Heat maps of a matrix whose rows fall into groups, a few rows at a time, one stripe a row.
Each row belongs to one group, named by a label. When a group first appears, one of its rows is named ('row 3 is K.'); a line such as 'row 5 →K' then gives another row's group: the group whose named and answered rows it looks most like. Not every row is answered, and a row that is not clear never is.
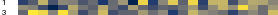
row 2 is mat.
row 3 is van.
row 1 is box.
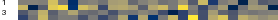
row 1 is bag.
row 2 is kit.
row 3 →van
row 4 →box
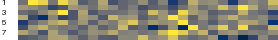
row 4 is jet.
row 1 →van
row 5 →kit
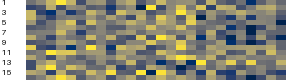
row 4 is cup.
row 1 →bag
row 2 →box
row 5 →kit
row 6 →bag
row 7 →bag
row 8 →cup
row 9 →bag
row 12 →jet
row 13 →box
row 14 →van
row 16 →bag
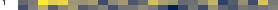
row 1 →bag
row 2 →van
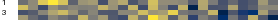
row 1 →bag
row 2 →cup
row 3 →bag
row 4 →cup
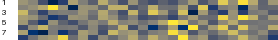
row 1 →mat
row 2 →bag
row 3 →cup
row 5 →jet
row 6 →box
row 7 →jet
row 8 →kit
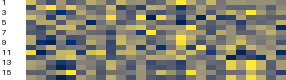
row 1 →jet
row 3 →mat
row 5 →van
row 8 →jet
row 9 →jet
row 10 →box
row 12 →bag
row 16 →mat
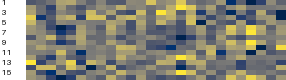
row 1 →bag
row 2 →jet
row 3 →cup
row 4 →kit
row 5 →cup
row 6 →mat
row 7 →mat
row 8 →van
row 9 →mat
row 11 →bag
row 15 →jet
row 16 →mat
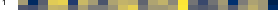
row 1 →kit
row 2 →kit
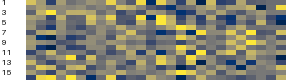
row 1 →cup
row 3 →van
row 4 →cup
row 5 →cup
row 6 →jet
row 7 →box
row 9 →mat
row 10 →jet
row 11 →box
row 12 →kit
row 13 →cup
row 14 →van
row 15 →jet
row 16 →van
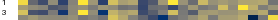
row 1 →jet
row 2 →mat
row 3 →jet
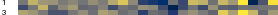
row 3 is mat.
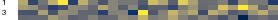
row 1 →kit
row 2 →mat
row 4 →bag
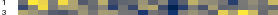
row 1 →van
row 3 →mat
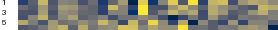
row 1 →box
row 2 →box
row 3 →box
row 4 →van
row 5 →cup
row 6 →kit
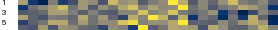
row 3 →bag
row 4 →cup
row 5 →kit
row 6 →box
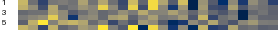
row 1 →cup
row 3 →bag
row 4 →bag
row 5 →van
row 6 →cup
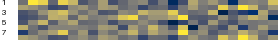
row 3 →bag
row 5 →van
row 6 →cup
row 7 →kit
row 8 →mat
